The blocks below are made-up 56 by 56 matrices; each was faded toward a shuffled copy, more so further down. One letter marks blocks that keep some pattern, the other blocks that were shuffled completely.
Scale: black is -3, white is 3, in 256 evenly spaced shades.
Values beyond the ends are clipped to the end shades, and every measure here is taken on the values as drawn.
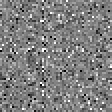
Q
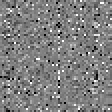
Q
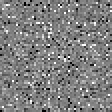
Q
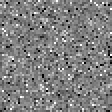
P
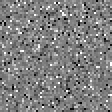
P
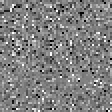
Q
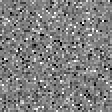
P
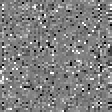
Q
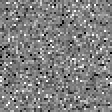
P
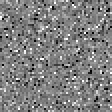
P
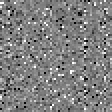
Q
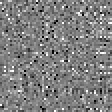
Q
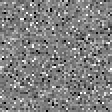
P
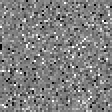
P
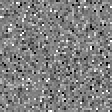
P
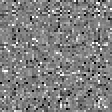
Q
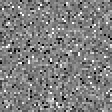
P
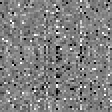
Q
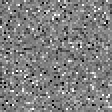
P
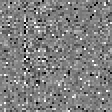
Q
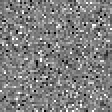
P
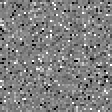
P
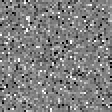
P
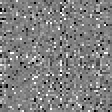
Q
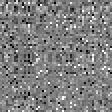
Q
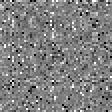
Q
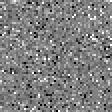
P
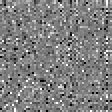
Q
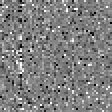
Q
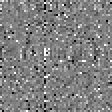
Q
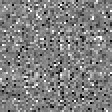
Q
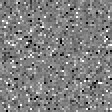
P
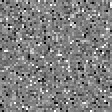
P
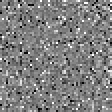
Q
